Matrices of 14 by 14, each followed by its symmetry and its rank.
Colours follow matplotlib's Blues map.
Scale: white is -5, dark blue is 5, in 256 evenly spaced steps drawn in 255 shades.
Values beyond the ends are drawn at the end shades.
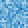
neither, full rank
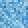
neither, full rank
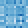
antisymmetric, rank two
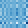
neither, rank one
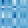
neither, rank one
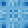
symmetric, rank two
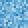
neither, full rank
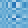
neither, rank one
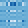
neither, rank one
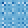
symmetric, rank two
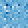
antisymmetric, rank two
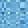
neither, rank two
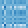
neither, rank one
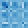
symmetric, rank two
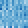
neither, rank two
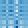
neither, rank one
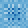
symmetric, rank two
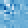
antisymmetric, rank two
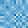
symmetric, rank two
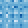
antisymmetric, rank two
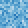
neither, full rank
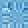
antisymmetric, rank two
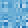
antisymmetric, rank two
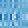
neither, rank two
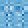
neither, rank two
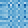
neither, rank two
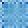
symmetric, rank two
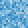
neither, full rank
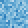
neither, full rank
